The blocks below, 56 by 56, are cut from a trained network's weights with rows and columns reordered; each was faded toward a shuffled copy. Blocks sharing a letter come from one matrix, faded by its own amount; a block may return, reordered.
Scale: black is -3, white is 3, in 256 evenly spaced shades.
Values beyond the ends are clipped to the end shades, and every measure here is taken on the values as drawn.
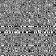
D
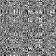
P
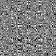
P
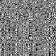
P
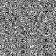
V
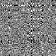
D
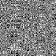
V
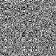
V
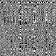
D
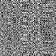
V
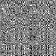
P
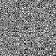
V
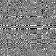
D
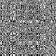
P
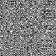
V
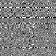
D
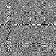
D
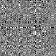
D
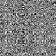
V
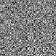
P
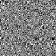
V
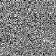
V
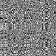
P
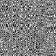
P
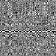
D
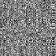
V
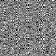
P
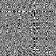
D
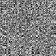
V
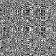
P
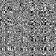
P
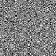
V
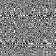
D
